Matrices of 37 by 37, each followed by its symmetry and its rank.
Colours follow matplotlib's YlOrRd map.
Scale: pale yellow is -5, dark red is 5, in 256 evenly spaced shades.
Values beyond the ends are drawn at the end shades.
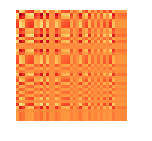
symmetric, rank one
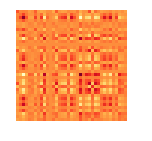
symmetric, rank two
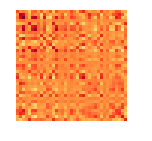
symmetric, rank three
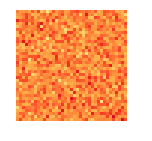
neither, full rank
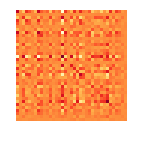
symmetric, rank three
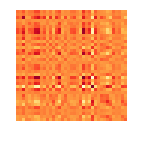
symmetric, rank two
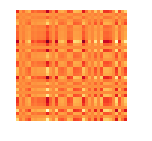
symmetric, rank one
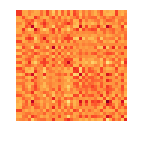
symmetric, rank three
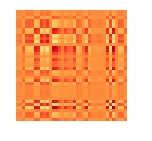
symmetric, rank one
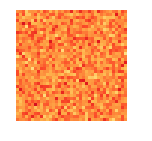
neither, full rank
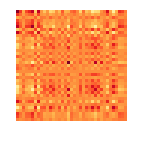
symmetric, rank two
